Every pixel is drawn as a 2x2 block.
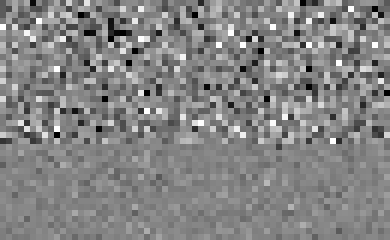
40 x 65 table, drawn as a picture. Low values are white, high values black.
There is no overall slope. The bottom part is calmer, past a seam about 60% of the way down. Overall the values sit about 50% of the way up the scale. A few values lie far out on both sides of the bulk. No row or column stands out.
